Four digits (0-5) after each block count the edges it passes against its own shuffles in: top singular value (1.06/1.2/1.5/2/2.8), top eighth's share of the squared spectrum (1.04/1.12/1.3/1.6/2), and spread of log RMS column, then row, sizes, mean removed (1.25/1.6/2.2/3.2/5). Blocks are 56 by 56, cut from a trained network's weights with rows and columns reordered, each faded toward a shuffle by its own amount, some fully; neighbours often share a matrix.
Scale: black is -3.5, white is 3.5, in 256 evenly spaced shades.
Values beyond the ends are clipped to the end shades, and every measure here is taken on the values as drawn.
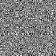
3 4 2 3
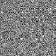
3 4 2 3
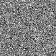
1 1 0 0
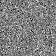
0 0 0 0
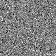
1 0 0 0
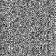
3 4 2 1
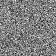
0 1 0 0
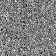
2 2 0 0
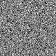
2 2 0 0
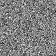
0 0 0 0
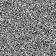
0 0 0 0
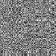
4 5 3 2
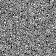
1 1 0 0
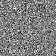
2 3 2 0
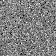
0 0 0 0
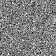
0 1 0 0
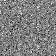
1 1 0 0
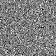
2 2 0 0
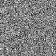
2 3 1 1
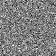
1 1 0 0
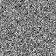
1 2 0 0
